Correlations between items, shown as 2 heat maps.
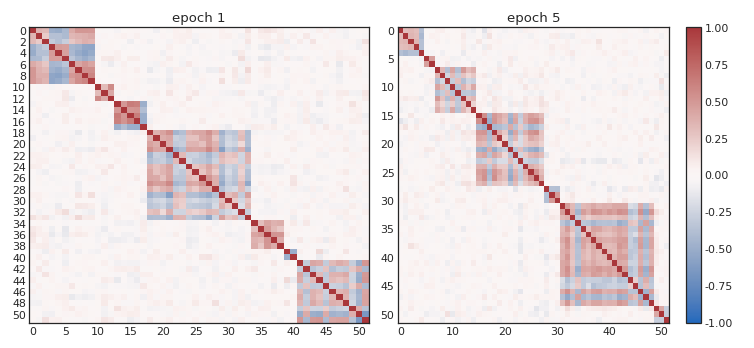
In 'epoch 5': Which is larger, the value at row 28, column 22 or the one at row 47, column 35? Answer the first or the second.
the first
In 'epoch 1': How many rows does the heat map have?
52
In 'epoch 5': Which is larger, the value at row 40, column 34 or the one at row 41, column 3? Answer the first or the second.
the second
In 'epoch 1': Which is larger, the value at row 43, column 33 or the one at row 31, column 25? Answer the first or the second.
the first
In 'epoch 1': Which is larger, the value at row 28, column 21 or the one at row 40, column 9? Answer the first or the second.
the first
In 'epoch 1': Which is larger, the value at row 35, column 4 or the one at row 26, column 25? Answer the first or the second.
the second
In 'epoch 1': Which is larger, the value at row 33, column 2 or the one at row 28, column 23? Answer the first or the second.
the first
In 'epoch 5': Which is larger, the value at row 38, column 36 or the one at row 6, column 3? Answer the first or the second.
the first
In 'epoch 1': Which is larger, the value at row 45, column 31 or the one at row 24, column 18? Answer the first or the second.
the second
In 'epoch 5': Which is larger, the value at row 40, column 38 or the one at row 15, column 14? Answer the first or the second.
the first
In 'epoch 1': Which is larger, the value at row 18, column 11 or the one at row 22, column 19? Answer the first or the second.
the first
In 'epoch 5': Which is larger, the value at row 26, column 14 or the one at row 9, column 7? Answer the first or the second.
the first
